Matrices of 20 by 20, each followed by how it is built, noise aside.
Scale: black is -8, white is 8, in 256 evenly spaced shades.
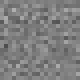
low rank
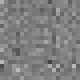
low rank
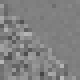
lower triangular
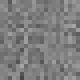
low rank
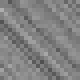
Toeplitz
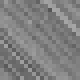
Toeplitz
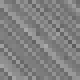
Toeplitz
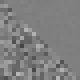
lower triangular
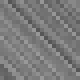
Toeplitz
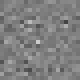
low rank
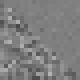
lower triangular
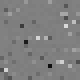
sparse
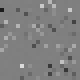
sparse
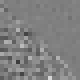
lower triangular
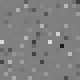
sparse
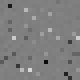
sparse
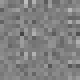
low rank
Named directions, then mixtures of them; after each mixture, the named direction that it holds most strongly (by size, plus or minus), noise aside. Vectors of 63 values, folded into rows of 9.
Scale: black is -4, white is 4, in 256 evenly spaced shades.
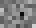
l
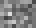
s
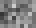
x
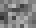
x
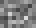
s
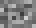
l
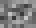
x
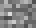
s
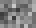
x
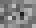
l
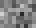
x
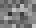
s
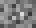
l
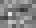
s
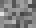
x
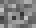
l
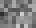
x
